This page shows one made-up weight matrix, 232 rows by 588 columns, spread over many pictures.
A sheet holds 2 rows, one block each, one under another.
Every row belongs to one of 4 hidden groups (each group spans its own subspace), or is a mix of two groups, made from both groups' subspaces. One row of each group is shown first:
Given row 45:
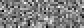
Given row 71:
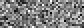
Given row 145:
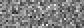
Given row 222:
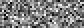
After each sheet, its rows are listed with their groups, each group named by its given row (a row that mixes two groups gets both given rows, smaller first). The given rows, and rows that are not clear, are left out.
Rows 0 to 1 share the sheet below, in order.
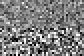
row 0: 45 and 71
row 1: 45 and 145
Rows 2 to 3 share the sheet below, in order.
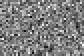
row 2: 145
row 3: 45
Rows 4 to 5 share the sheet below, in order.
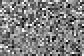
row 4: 222
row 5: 71
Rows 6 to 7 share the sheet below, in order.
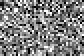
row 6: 71
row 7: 45
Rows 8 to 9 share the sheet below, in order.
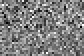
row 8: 45 and 71
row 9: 145
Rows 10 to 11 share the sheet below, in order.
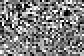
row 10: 222
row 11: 71
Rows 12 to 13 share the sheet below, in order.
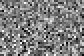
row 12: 45
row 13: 45
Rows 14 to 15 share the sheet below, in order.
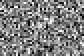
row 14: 45
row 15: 45
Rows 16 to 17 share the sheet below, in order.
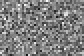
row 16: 222
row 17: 71
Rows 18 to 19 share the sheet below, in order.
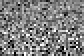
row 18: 222
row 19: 71
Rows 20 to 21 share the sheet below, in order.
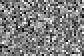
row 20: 45
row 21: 71
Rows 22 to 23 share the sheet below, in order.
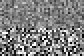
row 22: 45 and 71
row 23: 71
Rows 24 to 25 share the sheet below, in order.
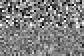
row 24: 145
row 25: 45
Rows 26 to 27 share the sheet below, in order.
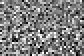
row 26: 45
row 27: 145
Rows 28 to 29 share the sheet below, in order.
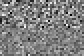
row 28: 71
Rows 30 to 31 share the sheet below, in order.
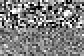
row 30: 145 and 222
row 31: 71
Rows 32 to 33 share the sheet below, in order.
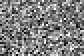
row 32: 145
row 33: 222
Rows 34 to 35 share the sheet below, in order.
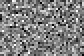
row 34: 71 and 145
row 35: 45
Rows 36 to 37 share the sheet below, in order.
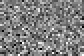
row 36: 45
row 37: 45 and 145
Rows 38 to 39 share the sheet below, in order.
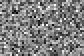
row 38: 145
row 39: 222
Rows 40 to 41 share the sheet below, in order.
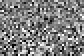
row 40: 45
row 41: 45 and 71
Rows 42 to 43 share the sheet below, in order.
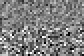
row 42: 71
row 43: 222
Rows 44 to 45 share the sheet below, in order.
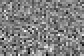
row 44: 222
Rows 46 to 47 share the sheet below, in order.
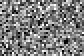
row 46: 145
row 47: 222
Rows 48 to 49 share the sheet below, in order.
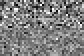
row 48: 71
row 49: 222
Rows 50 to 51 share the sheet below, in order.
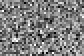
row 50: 45
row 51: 145
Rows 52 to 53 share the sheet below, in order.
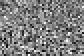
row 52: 71
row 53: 222
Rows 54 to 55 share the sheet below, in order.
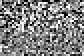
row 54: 222
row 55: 71
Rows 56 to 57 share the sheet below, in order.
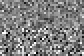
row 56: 45
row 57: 71
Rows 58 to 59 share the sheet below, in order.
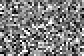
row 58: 45 and 145
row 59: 45
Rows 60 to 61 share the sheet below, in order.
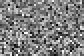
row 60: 145
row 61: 222
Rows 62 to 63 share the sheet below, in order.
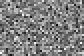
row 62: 145
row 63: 71
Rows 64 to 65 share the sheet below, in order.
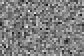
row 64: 71
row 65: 222
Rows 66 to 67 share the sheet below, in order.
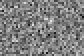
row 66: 45
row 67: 145
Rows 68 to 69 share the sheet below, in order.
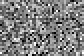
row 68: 71
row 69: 71 and 145
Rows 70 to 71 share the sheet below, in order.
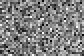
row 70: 145
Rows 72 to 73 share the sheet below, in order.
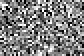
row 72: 71
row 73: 45
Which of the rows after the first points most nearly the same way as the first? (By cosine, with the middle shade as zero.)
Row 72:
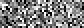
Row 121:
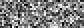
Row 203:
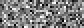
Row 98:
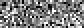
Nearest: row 121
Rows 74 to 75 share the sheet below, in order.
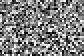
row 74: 71 and 145
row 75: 145 and 222
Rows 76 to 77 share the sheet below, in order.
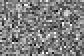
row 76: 222
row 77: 145
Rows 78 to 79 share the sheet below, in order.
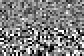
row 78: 222
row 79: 45
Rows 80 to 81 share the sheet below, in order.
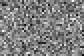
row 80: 71
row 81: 45 and 222
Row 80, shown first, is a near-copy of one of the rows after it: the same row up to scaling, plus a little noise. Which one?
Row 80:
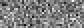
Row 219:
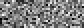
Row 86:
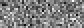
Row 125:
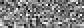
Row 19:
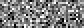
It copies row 86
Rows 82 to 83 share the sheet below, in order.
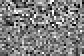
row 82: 71 and 145
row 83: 145 and 222
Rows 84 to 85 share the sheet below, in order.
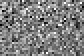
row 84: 71 and 145
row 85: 145
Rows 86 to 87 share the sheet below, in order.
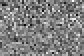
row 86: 71
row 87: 145
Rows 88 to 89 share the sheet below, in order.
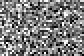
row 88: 222
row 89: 222
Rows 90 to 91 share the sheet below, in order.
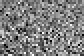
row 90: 222
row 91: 71
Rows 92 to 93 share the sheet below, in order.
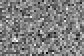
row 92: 145
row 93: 145
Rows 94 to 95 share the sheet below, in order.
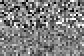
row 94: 45 and 71
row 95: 45
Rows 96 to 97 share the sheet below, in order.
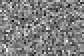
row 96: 222
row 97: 71 and 222
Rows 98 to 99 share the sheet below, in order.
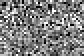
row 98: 71 and 145
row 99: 222
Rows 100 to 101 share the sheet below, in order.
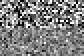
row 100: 71 and 222
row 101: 222
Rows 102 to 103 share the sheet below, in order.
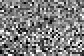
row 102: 45
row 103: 71
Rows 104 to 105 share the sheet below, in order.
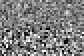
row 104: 222
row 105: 222
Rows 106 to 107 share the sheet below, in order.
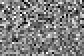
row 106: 45
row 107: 145
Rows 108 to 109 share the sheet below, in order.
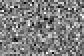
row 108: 45
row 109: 145
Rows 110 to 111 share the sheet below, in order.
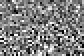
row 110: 145
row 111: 45
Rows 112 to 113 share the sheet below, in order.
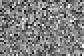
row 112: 222
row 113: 45
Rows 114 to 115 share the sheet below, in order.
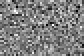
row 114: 145
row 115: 45
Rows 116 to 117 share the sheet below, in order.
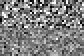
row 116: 71
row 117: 222
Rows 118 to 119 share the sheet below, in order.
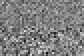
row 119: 45 and 145
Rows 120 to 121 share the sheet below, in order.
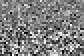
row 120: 71 and 222
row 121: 222
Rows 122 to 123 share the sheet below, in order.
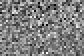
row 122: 145
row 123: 145
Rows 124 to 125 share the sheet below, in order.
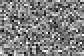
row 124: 222
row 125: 71
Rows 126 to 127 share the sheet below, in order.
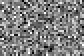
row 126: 45
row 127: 45
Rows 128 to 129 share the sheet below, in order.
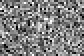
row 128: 45
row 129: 71
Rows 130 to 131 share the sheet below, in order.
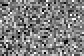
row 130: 71
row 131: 222
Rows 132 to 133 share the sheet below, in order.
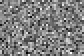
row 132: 45 and 145
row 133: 222
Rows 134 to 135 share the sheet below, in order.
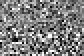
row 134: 71 and 222
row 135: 145
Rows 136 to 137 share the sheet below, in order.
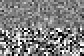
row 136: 45
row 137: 45 and 222
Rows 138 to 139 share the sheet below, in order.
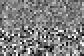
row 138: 71
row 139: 45
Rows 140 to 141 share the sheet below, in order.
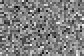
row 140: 45 and 71
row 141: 145
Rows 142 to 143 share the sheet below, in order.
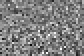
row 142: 145
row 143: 145
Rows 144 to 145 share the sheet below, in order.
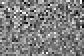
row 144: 45 and 145
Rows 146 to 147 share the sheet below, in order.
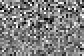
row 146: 45
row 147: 45 and 71
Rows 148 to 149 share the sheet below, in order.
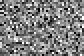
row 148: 45
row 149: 145
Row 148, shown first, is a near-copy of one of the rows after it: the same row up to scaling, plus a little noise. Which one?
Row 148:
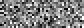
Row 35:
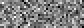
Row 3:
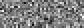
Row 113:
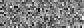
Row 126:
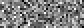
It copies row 113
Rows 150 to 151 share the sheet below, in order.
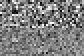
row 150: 145
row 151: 145
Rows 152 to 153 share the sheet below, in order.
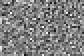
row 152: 71
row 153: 71
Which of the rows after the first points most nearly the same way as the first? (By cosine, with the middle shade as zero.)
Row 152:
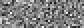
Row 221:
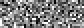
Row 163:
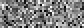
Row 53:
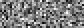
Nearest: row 221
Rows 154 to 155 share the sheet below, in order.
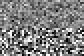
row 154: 222
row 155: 222
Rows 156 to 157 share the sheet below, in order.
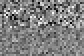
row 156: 145 and 222
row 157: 145
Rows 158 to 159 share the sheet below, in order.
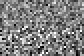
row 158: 71
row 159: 145
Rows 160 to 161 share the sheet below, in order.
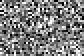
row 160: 45
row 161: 71 and 145
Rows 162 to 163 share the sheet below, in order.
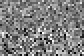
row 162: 145
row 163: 71
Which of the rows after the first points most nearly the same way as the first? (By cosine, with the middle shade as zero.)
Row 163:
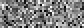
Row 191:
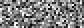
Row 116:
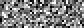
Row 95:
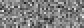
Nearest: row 191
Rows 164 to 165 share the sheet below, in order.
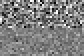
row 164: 71
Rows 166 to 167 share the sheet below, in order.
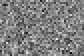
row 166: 71
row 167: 222
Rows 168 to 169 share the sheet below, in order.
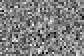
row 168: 45
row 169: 145
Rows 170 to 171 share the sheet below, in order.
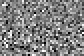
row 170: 71
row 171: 222
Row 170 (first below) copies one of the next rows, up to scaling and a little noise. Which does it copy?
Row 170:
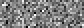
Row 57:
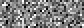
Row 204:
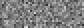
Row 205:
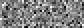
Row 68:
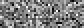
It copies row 57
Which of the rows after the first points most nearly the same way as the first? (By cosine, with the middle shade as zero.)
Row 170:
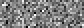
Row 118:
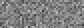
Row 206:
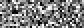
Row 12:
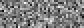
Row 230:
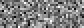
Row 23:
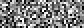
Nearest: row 23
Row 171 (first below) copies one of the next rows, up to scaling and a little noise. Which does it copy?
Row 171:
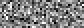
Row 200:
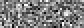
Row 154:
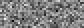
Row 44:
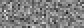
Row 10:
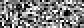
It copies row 44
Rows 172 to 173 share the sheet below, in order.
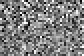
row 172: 45
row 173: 45 and 222
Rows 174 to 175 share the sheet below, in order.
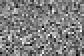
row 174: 71 and 145
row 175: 145
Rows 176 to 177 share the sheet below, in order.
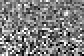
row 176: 222
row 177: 222
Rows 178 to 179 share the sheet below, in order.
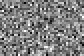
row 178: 45
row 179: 45
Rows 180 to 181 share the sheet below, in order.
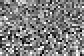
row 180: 71
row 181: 145
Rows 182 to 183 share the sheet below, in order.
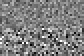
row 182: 71
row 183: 145 and 222
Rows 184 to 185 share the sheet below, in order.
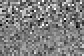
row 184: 145
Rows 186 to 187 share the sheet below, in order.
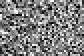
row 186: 145
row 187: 71
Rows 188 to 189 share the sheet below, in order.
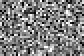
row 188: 222
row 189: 45
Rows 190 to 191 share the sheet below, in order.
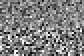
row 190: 145
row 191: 71 and 145
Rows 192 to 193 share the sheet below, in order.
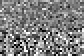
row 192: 222
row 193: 45 and 71
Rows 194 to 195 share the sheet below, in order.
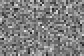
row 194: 71
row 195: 45
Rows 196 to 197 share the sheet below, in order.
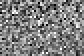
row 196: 145
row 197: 145
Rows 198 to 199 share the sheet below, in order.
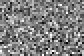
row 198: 145 and 222
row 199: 71 and 145
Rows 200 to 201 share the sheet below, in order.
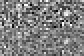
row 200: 222
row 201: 222
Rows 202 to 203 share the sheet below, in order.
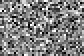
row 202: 45 and 222
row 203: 71
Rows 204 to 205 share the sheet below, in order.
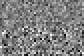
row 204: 71
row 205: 71
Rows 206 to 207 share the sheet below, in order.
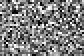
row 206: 145
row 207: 222
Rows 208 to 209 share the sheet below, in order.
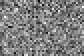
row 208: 71
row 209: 71
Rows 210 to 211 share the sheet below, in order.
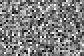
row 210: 145
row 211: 45 and 222
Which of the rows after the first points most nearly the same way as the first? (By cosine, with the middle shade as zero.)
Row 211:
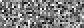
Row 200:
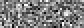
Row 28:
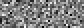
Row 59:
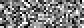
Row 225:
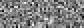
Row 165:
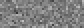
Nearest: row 200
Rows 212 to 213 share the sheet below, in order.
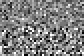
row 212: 222
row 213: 71
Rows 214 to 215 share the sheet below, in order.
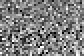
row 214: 145
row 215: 145
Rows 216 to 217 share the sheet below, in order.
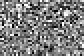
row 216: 222
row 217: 45
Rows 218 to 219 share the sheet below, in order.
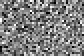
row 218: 71
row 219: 71
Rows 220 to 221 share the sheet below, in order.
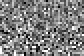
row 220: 45 and 71
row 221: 71
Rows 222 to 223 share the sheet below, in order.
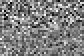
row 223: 222
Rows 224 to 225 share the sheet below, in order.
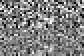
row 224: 45
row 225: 45
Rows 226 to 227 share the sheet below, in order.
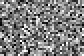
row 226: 71
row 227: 45
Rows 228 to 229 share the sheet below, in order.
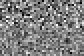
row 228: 145
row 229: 222
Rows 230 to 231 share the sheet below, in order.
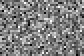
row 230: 45
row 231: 145
